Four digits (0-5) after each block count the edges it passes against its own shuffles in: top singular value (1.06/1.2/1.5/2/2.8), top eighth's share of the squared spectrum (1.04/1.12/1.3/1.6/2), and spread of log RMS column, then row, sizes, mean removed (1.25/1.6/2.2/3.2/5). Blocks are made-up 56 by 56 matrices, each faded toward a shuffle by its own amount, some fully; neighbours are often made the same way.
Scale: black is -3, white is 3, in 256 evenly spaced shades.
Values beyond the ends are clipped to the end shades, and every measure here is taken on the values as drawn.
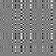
5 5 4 4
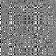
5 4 3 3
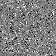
3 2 0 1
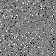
3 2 1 0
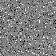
2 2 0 0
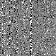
2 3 3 0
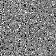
0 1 1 0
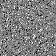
0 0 1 0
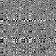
4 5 2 3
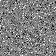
0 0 0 0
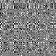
4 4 3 3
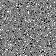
0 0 0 0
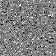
2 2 0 1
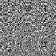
4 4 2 3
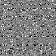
3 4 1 3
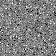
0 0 0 0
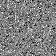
0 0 0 0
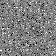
1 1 0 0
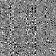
3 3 2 1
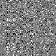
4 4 2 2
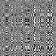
4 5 4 3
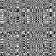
4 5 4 3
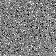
0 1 0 0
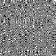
4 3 2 2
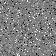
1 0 0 0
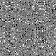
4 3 1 1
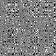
4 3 2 2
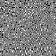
4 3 2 2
